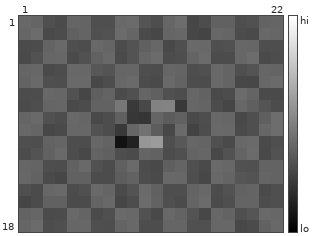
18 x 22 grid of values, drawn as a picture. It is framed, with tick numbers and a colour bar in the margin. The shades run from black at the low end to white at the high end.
An odd patch, rougher than its surroundings, sits in the centre. The field is checkered. No row or column stands out. The centre is the roughest part.
